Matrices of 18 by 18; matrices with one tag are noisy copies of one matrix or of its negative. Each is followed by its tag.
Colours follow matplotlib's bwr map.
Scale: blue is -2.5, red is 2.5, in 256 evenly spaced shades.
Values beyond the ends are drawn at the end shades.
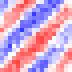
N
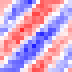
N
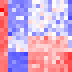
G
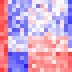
G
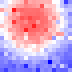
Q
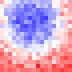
Q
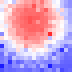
Q
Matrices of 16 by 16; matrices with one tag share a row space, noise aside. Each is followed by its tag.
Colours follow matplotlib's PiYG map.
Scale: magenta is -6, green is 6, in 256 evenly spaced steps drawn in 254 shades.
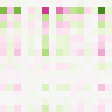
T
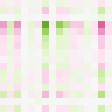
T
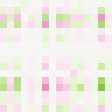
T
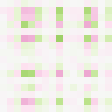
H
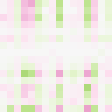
H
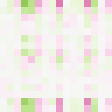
H
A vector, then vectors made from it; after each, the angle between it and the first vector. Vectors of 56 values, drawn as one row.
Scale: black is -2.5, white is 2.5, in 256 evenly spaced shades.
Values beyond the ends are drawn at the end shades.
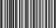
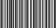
nearly parallel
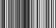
orthogonal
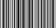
nearly opposite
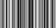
partly opposed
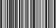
nearly parallel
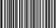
nearly parallel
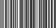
partly aligned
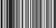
partly aligned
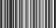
nearly parallel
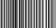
partly aligned
